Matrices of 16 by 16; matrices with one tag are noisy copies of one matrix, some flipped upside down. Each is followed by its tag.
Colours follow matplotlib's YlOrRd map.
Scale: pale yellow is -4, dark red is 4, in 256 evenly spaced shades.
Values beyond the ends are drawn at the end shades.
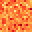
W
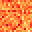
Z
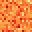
Z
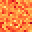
W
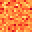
W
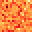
Z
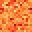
W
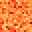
W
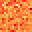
W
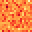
Z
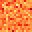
W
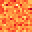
W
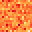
Z
